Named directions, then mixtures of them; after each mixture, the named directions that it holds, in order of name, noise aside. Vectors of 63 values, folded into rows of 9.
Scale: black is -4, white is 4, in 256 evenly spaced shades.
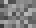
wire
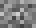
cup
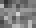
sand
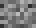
cup, wire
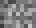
sand, wire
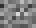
cup, wire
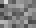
sand, wire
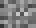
cup, wire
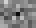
cup, sand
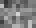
sand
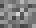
cup, wire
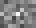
cup, sand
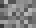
wire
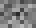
cup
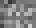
sand, wire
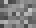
wire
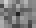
sand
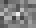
cup, sand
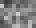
sand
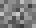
cup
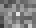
sand, wire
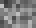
sand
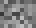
cup, wire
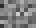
cup, wire
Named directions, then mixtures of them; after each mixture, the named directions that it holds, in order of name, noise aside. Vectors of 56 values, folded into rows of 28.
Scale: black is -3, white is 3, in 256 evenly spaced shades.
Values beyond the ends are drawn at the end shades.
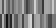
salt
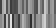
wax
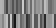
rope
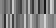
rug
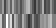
rug, salt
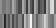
rug, salt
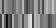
salt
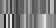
rug, wax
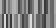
wax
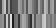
wax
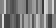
salt, wax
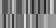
rug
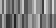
rope, salt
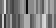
salt, wax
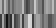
salt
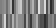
rug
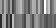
rug, salt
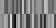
rope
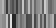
rope, wax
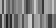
salt
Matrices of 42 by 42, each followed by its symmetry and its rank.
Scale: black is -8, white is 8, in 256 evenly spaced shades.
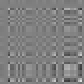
symmetric, rank one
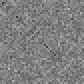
symmetric, full rank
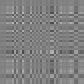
symmetric, rank one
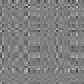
neither, rank two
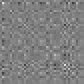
symmetric, rank three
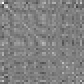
symmetric, rank five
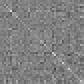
symmetric, rank five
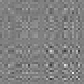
symmetric, rank three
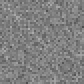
symmetric, full rank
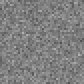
neither, full rank
